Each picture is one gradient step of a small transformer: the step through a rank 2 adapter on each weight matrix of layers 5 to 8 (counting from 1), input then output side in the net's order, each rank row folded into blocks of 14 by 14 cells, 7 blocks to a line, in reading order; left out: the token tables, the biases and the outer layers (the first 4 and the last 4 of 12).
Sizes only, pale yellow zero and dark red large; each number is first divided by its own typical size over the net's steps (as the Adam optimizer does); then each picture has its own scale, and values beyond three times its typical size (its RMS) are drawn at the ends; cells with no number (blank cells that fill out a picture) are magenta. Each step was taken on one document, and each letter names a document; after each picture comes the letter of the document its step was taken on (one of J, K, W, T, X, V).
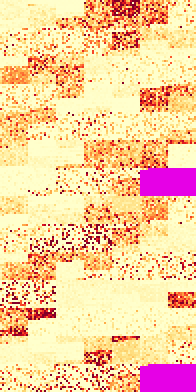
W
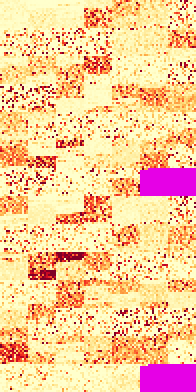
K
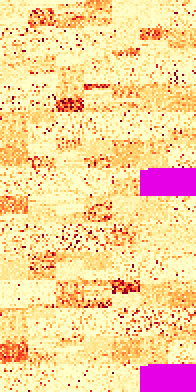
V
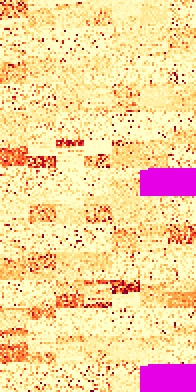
V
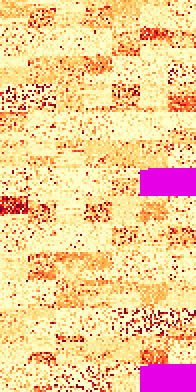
V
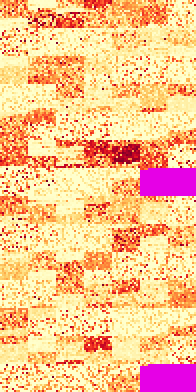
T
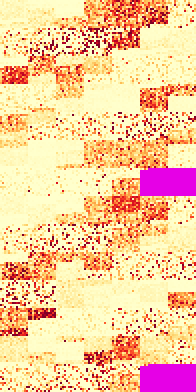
W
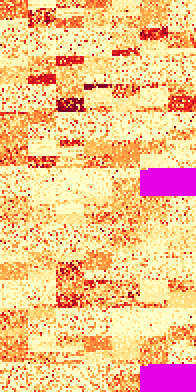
T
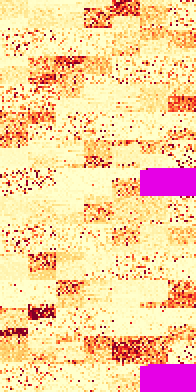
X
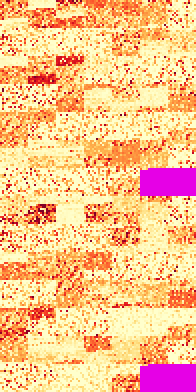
T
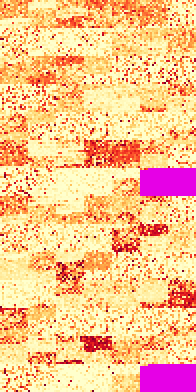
T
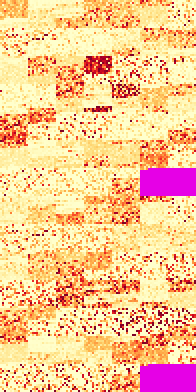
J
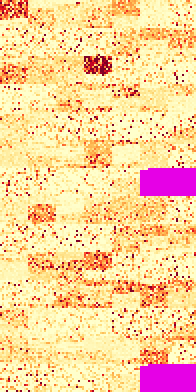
V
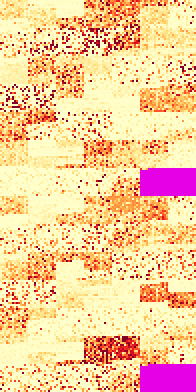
W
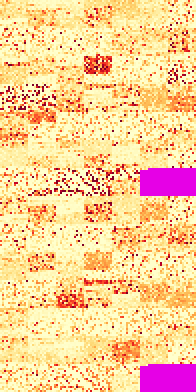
V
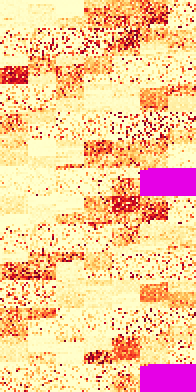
W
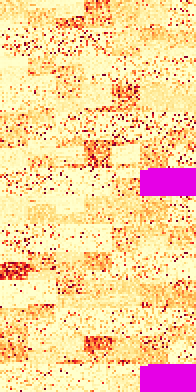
X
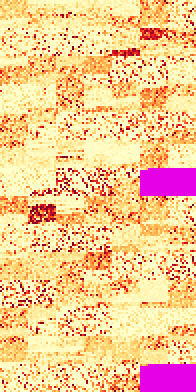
J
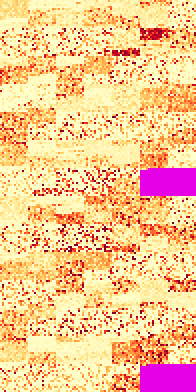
J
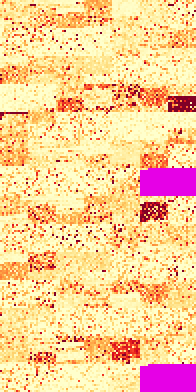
V
